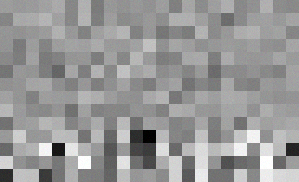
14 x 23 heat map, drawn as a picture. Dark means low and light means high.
Slope: none. Histogram: heavy tails on both sides. Seam: horizontal, 70% of the way down, the top part calmer. Ninth with the lowest average: bottom middle. Mirror symmetry: none. Ninth with the highest average: bottom right.
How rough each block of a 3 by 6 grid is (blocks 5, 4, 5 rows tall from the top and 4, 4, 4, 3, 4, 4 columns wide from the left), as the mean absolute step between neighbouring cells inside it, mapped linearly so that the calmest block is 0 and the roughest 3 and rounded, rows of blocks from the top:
0 1 0 1 1 0
0 1 0 1 0 0
3 3 3 2 2 3
